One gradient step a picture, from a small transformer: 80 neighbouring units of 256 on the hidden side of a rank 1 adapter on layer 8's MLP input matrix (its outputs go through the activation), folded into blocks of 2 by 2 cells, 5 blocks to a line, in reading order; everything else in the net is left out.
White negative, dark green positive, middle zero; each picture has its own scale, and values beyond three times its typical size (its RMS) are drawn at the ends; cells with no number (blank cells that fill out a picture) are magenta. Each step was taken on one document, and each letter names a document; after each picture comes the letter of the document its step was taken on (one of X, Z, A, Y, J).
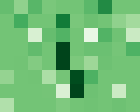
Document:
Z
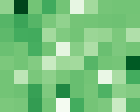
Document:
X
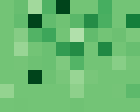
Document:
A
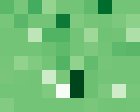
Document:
Z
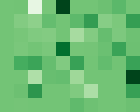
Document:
A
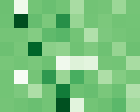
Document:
X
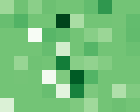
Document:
Z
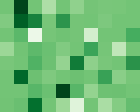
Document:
X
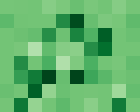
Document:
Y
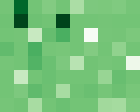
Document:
X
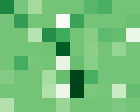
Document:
Z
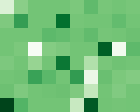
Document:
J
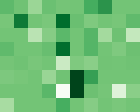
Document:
Z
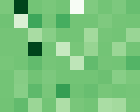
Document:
X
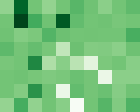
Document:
X
